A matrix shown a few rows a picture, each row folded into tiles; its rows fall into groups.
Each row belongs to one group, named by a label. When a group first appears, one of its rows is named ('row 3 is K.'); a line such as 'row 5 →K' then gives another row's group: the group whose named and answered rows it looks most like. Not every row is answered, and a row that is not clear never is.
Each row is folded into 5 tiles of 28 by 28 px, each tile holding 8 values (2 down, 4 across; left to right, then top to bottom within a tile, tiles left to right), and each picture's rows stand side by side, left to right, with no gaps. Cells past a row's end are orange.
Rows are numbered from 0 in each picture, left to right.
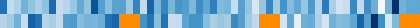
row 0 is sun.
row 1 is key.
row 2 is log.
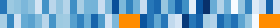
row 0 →log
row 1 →key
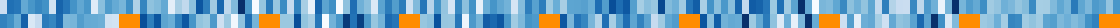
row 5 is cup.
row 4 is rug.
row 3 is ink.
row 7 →sun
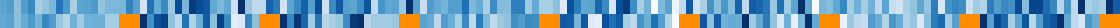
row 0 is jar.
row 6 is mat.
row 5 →cup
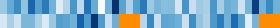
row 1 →log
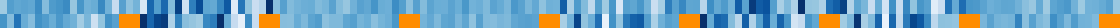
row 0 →cup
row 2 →sun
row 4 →ink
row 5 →rug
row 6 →ink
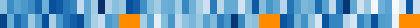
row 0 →rug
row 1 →log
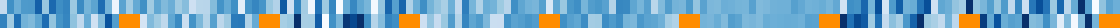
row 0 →cup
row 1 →mat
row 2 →ink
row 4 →key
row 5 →sun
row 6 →rug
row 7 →cup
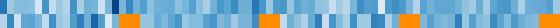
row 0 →log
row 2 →mat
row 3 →mat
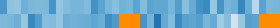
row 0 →sun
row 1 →cup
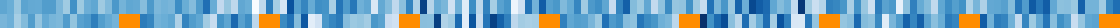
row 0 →log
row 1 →key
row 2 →key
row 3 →ink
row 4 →key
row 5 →rug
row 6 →ink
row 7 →rug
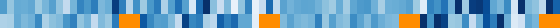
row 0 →sun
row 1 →key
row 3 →rug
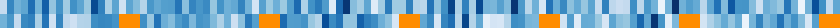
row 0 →jar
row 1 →cup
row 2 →key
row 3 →jar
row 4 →log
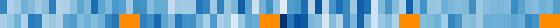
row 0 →sun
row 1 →cup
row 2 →rug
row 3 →sun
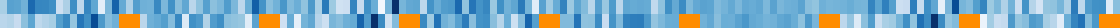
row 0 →log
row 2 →log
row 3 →cup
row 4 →ink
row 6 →log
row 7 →mat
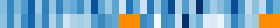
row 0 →jar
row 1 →jar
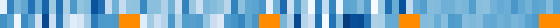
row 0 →jar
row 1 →mat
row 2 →ink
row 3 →sun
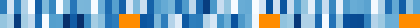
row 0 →ink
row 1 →key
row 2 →ink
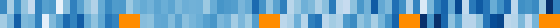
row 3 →rug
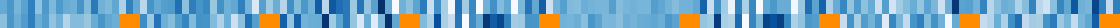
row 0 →jar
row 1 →cup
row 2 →cup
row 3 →ink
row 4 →sun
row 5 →ink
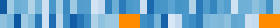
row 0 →ink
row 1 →key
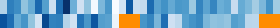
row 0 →key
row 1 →key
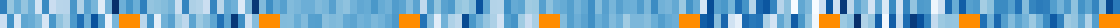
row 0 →log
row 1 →log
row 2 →sun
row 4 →jar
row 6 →ink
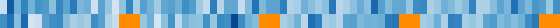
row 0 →key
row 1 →log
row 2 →sun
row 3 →sun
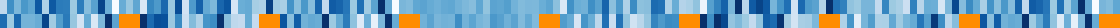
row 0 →cup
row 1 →rug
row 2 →cup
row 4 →jar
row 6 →log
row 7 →cup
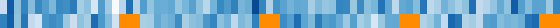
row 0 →key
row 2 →cup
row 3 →sun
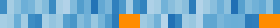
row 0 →sun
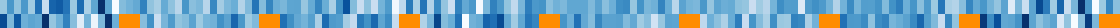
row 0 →cup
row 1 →log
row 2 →key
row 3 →ink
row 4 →cup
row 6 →rug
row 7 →cup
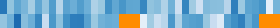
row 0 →ink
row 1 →mat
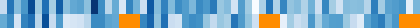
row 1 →key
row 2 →mat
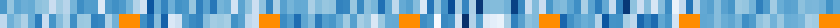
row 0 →mat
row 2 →cup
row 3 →jar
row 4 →key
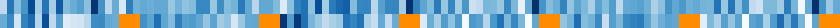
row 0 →jar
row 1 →cup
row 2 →rug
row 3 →log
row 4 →ink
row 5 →log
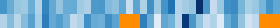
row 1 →jar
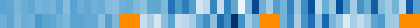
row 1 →log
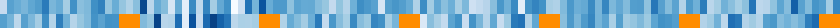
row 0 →jar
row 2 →mat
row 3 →mat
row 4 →jar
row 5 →sun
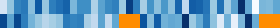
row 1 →cup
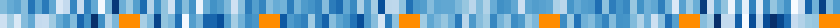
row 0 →log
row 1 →ink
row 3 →mat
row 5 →ink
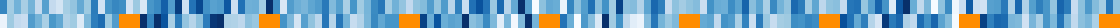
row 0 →mat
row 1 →rug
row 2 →jar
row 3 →cup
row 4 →jar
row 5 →jar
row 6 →key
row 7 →rug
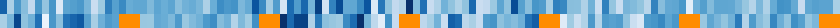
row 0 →ink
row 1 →sun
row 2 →rug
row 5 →mat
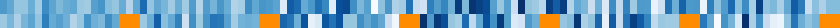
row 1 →ink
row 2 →key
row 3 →rug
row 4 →ink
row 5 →jar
